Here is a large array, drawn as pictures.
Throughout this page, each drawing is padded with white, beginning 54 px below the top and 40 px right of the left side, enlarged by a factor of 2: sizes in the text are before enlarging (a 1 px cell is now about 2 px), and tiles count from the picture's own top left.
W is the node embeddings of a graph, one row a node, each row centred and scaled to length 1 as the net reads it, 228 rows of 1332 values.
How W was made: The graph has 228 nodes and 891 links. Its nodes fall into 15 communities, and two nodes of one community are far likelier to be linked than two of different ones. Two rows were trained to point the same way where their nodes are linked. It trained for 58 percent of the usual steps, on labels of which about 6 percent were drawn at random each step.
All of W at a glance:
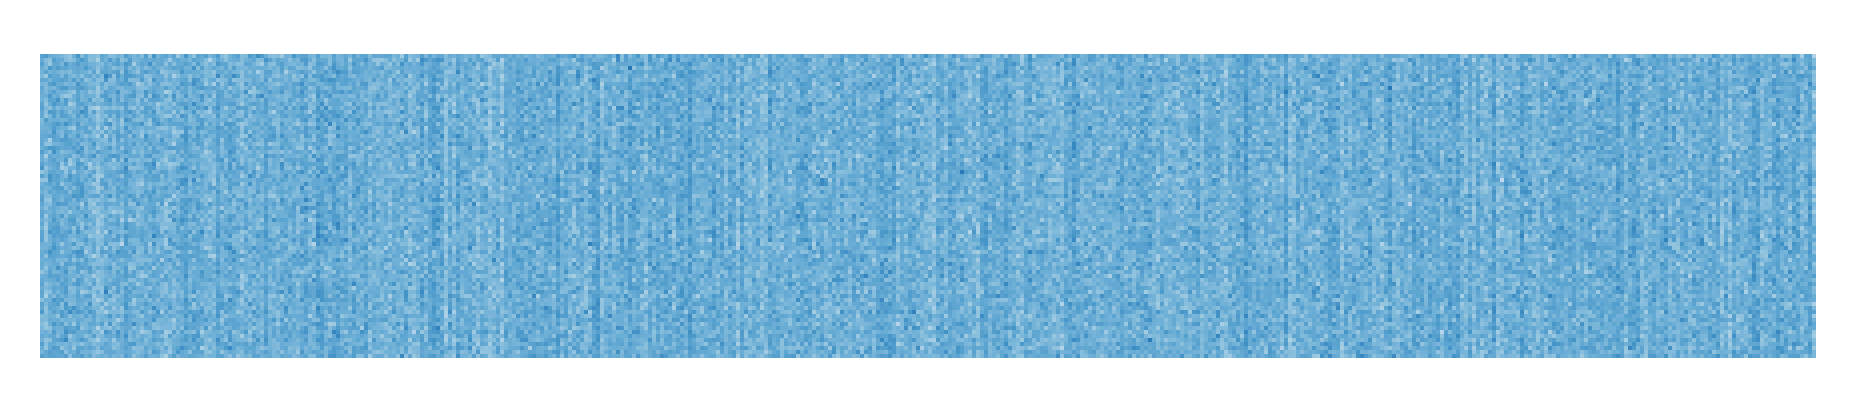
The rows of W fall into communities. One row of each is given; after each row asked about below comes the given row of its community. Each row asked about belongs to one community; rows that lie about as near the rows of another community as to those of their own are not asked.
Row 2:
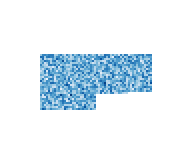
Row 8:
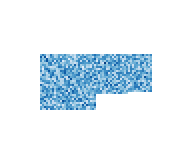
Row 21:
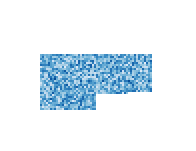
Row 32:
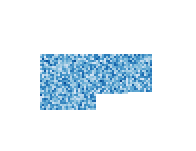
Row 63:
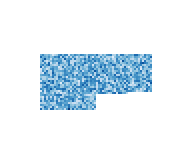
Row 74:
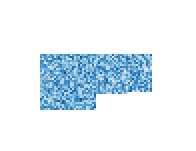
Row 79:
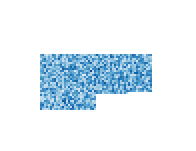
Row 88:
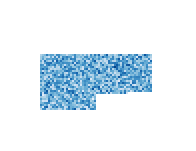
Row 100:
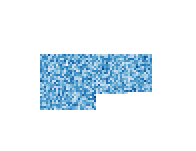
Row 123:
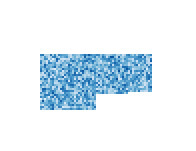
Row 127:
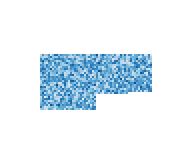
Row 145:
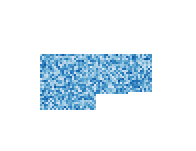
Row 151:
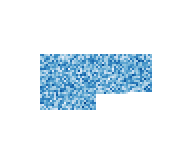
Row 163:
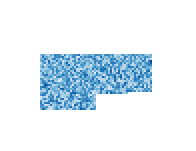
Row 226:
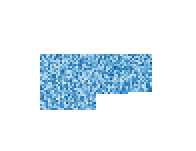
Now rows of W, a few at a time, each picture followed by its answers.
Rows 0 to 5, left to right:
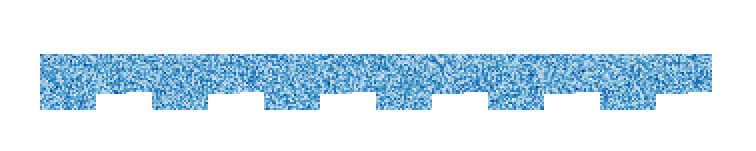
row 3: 226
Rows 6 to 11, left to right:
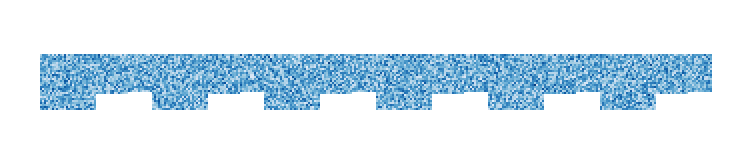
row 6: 88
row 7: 226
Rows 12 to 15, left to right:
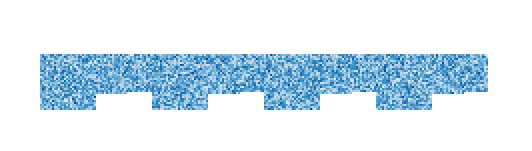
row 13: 226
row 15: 2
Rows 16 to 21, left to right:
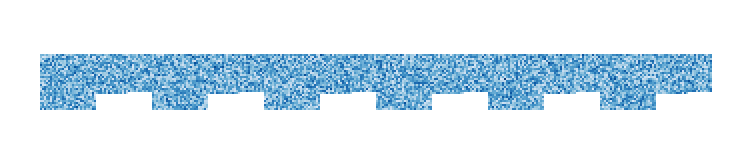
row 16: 100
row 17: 79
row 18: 163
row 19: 123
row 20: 100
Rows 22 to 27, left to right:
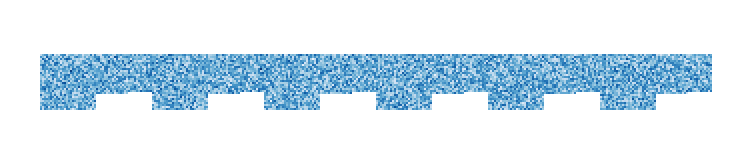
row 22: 63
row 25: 74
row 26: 8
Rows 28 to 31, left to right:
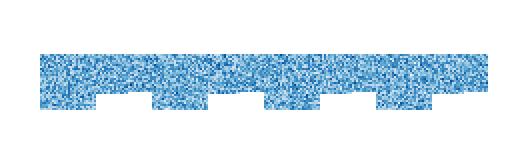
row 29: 79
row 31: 127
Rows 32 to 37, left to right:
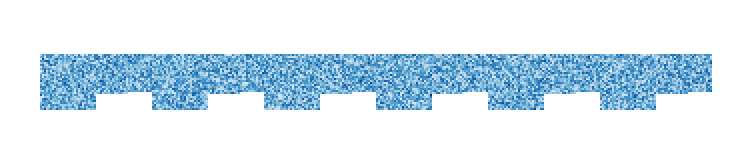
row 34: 127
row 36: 151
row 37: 21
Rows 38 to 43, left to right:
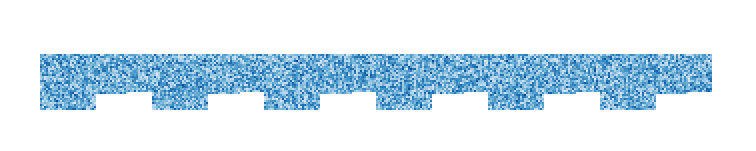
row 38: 74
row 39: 8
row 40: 32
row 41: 226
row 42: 74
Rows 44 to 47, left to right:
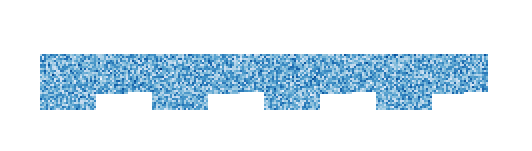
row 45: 79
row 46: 63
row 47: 21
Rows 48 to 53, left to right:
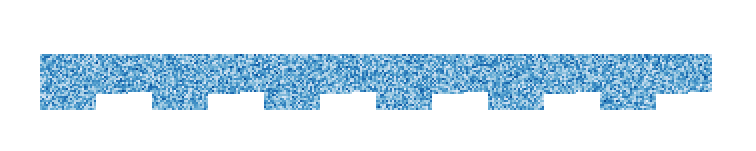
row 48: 2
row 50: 32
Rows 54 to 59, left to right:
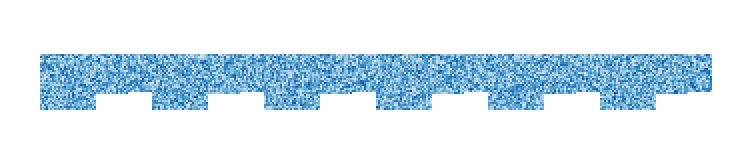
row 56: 226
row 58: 8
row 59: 100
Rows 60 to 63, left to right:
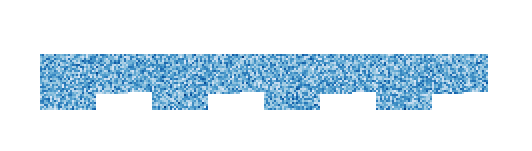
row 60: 151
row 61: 63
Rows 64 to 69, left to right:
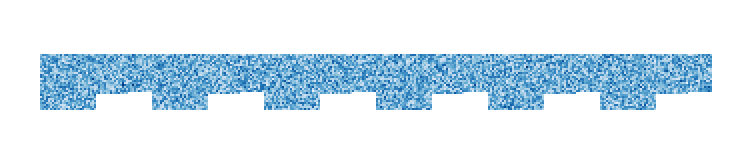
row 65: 2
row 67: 74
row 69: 2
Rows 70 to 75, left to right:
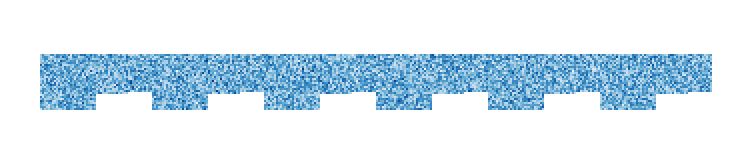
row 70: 2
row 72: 226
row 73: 21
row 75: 145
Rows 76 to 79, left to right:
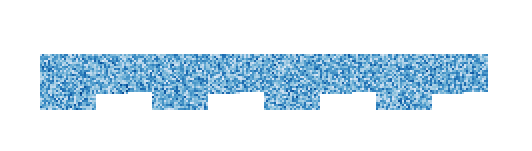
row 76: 226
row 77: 100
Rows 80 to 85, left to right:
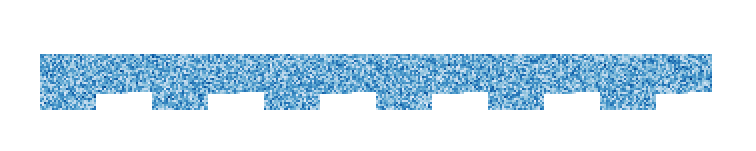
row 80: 163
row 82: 8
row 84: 151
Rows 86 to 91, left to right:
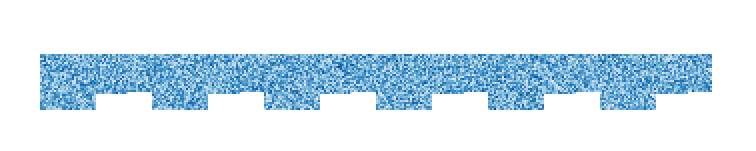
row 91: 127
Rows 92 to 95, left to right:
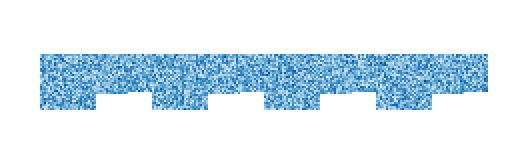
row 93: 151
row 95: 21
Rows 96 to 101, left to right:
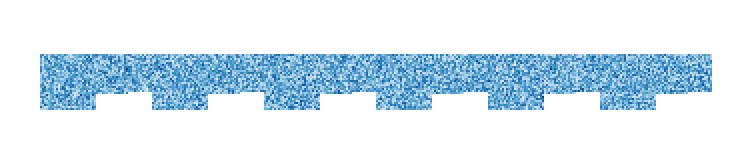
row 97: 63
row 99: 127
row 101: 88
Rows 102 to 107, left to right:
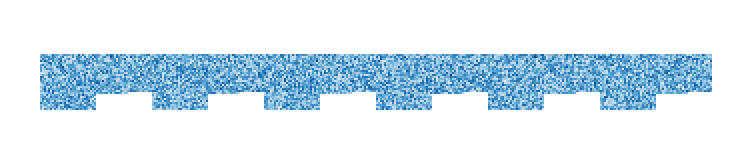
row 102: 151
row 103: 63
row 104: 88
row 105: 8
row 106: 74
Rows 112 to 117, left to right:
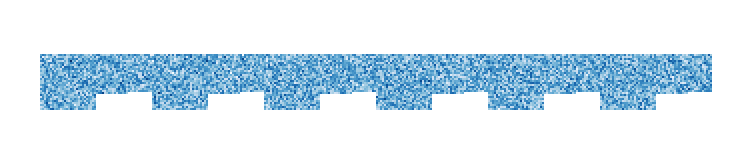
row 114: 63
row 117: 226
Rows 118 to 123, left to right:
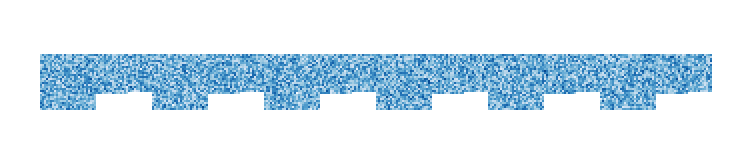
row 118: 88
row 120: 63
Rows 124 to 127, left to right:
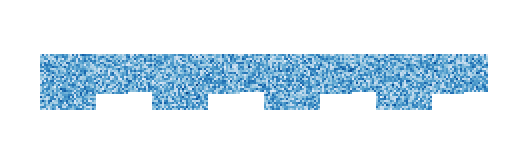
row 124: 2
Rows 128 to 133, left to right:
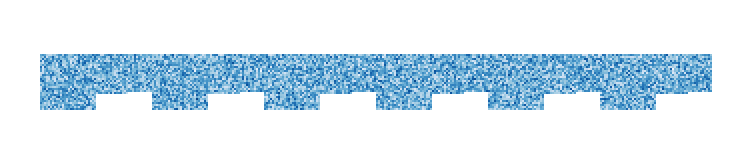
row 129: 32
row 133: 127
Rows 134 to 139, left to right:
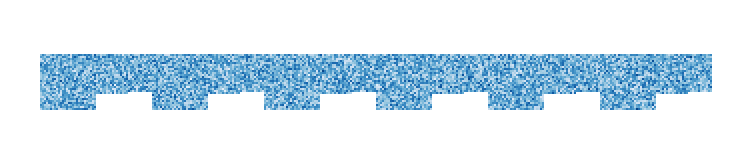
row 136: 127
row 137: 74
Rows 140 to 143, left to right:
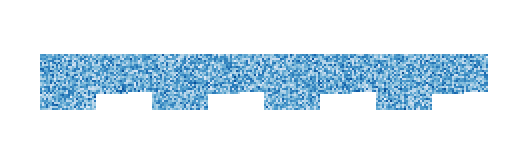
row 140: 226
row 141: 123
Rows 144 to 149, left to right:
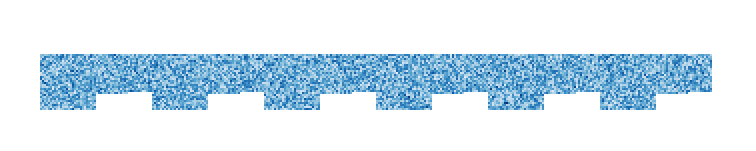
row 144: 100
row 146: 21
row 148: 63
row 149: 2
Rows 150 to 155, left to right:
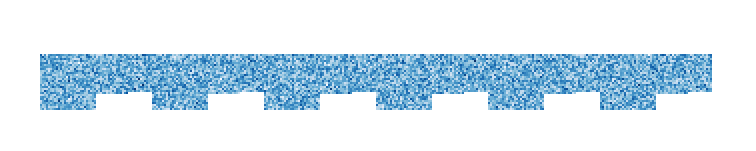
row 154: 100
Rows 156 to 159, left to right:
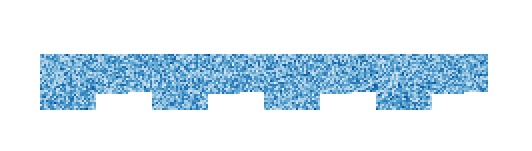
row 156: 123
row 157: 127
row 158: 79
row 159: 123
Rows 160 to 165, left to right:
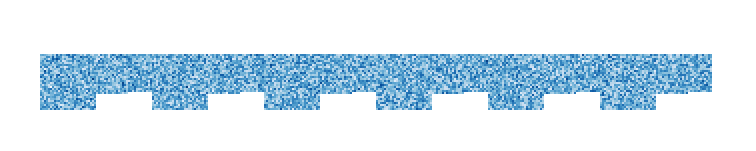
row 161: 21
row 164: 63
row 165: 127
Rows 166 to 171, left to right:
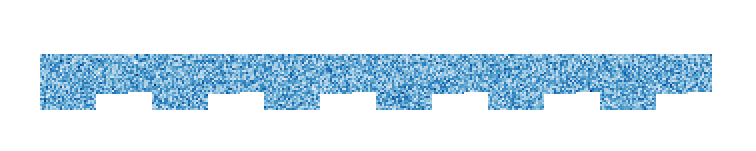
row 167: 151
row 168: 74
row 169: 8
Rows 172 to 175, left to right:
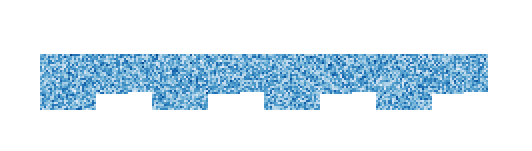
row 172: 74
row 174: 79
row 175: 163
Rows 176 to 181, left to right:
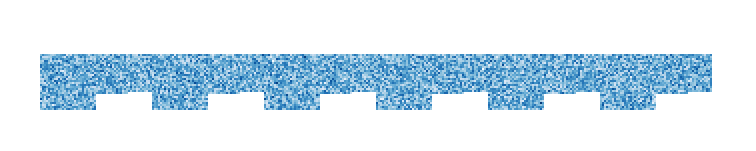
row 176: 63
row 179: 79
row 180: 32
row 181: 79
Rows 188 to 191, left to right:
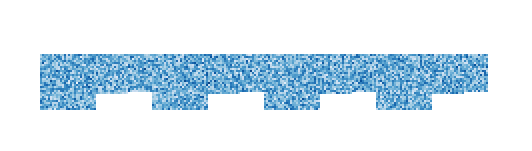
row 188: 88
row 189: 79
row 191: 127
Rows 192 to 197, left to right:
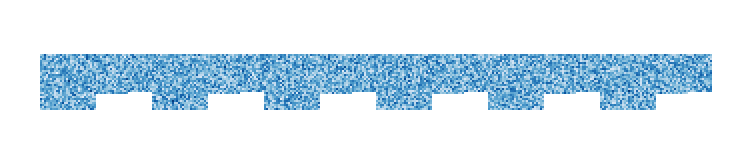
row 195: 151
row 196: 100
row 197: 32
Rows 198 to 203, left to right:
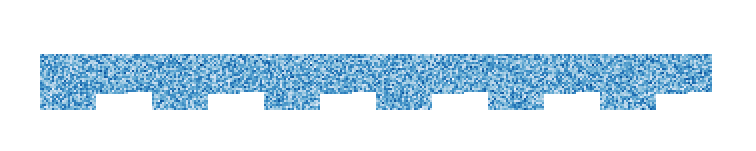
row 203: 21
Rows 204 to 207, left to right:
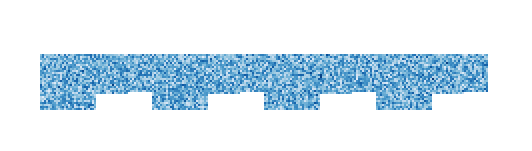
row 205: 8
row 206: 32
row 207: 79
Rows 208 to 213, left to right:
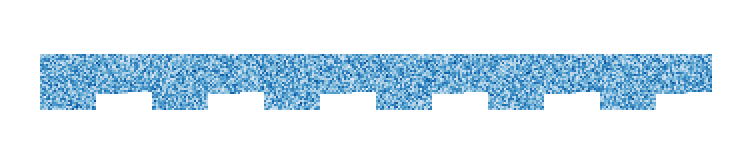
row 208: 100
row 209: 123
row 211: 163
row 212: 100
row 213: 79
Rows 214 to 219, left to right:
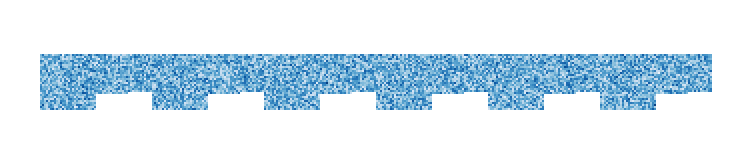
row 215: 2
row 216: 100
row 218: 127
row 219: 21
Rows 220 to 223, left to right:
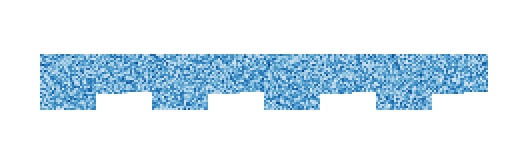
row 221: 151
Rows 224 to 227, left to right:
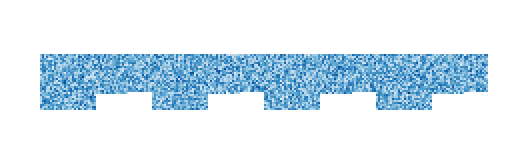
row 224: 123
